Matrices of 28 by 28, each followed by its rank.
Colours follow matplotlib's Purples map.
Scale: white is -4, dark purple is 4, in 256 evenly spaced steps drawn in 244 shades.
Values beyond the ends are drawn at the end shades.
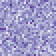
full rank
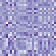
three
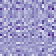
three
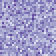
full rank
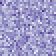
full rank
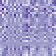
three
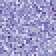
full rank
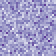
full rank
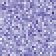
full rank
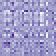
three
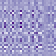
three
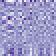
three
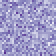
full rank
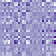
three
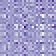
three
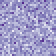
full rank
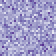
full rank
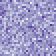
full rank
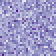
full rank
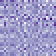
three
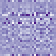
three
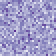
full rank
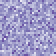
full rank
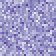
full rank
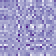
three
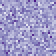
full rank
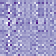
three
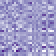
three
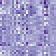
three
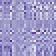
three
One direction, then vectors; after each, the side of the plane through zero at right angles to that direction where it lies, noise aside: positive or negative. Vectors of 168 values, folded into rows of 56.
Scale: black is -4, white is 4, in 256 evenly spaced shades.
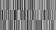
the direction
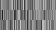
positive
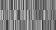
negative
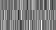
negative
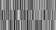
positive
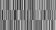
positive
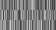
negative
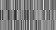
positive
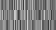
negative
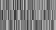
positive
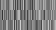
positive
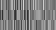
positive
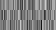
positive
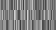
negative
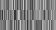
positive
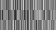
positive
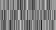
positive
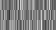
negative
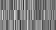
negative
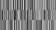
positive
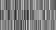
positive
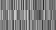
negative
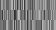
positive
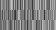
positive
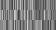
negative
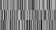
positive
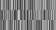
positive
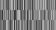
positive
